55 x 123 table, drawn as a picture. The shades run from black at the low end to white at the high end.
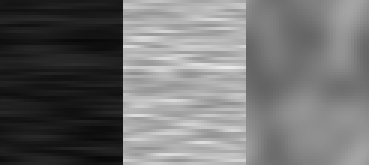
The table splits into one row of 3 panels. Panel 1,1: very low, streaked across, faint in contrast. Panel 1,2: high, streaked across. Panel 1,3: middling, smooth.
